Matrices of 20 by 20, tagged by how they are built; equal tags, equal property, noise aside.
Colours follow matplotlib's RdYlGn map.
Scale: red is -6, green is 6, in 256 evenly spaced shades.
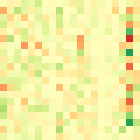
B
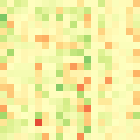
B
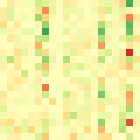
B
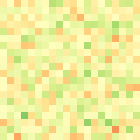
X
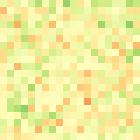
X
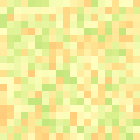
X
